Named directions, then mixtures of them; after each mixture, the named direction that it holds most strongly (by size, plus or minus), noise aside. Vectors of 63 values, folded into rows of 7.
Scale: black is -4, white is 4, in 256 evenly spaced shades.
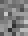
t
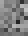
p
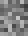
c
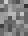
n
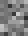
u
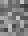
c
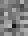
t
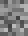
c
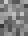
n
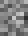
u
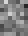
n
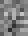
t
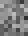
p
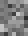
u
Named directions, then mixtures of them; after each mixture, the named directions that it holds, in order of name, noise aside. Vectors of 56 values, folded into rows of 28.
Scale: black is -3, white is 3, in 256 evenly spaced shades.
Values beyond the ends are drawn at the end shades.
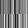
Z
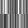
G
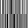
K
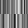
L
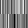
K, L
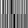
K, L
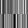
K, L, Z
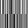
K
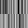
G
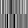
K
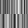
L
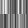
G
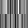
G, Z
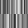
L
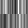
G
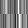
G, L, Z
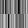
G, L, Z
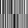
K, L, Z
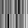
G, L, Z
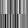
G, K, Z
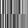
K, Z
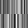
L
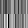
G, K, Z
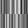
K, L, Z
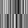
L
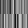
L, Z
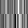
G, L, Z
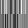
G, K, Z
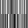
G, K, L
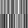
G, L, Z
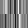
G, Z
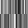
L
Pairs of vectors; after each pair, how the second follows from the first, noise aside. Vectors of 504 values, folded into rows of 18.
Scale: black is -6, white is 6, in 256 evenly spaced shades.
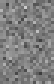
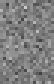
copied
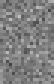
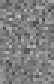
copied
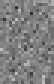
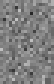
copied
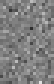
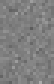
shrunk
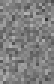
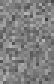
copied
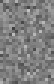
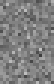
reversed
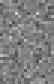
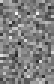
scaled up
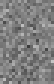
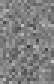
copied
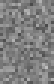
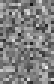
scaled up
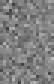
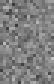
copied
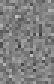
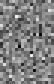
scaled up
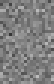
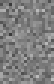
copied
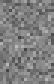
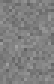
shrunk
